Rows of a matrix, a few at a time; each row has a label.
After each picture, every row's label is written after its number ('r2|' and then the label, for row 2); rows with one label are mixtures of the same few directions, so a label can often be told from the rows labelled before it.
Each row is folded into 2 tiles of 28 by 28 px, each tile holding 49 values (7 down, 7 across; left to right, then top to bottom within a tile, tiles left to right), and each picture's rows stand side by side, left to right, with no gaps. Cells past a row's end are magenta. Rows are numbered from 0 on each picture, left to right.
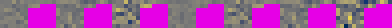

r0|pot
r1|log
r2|pot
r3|log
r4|pot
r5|log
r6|log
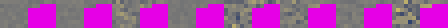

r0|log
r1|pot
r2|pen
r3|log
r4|log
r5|pot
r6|log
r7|pot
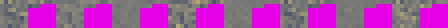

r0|pen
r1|log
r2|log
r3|log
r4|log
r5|pen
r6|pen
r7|pen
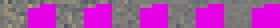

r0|pen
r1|log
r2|pot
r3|log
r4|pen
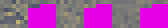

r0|pot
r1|pen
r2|log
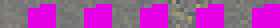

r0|pen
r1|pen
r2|log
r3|pen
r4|pot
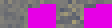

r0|pen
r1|pot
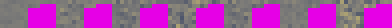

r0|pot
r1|pot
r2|pen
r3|log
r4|pen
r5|log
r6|pen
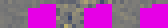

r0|pen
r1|log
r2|pen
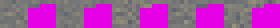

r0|pot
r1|pen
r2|pot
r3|pot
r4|log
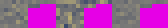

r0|pot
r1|log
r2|pot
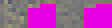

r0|pen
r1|pot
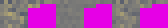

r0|pen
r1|pen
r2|pen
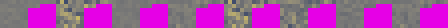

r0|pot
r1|pen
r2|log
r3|log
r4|pen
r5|log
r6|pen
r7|log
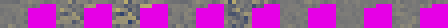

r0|log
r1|pot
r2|pot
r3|log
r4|pen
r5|log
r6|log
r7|pen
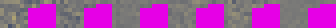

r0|log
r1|pen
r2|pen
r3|log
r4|pen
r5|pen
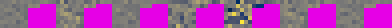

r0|pot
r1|pen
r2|pot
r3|log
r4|pot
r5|pen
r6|pot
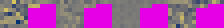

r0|pot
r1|pen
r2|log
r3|log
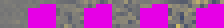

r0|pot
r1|log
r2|pot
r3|log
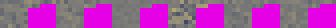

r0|log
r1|pen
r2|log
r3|pot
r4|pen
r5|log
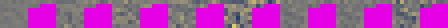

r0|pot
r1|log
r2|pot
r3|log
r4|log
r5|pen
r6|pen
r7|pen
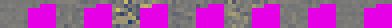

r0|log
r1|log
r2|pot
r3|pen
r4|pen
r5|log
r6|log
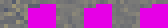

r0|pot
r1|log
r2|pen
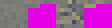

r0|log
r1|pot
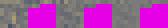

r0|log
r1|pen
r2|pen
